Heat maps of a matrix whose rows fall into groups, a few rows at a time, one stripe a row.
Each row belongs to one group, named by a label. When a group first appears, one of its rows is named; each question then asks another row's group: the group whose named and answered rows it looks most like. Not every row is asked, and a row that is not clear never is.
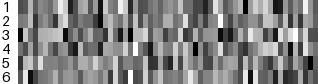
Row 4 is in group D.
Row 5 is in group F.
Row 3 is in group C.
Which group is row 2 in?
D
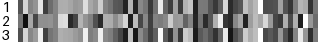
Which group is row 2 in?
D
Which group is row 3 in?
F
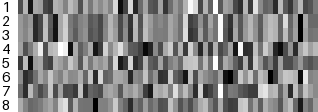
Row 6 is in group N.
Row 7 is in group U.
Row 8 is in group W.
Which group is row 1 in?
F
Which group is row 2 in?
D
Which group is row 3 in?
D
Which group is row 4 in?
W
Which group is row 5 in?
F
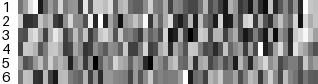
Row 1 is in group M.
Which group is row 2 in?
N
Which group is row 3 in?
M
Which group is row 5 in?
W
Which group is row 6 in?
D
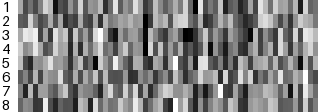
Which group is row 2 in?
U
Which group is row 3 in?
M
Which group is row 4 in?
M
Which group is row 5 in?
W
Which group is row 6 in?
C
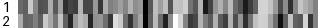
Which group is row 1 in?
U
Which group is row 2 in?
W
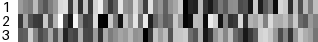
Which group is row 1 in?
M
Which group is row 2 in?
C
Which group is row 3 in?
U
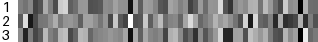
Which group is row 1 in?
D
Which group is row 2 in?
F
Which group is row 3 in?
D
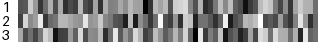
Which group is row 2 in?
F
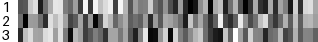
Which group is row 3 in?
C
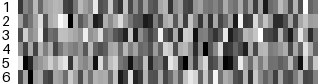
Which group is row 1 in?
C
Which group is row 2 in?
W
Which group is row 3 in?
F
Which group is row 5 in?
W
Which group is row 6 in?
F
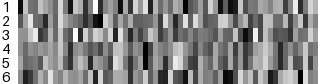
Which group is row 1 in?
C
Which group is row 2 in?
U
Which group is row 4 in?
W
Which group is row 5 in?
W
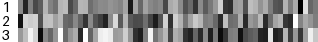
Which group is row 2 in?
C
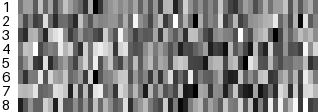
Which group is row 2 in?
D
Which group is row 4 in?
M
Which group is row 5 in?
D
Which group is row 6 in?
N
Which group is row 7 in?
M
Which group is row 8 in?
C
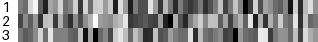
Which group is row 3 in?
N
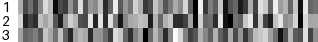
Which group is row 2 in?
N
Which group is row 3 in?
W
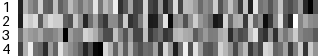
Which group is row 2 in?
C
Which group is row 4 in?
U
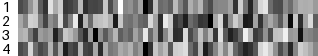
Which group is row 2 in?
M
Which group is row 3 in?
N
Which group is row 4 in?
U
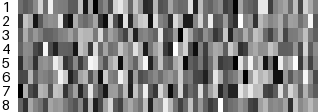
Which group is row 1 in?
N
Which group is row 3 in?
F
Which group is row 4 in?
D
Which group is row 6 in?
D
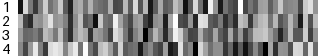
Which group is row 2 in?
W
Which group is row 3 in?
W
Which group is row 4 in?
M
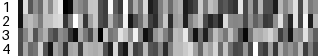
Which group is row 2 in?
C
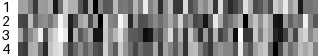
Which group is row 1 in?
N
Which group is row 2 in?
D
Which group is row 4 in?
U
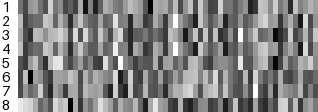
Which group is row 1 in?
U
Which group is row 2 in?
W
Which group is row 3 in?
W
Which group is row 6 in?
F
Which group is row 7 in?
F
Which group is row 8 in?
M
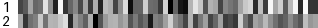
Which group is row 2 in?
W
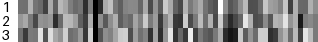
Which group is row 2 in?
N
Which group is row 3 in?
N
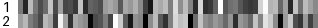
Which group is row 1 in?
U
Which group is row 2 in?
W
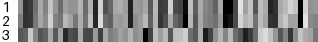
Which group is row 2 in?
N
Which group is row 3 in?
U
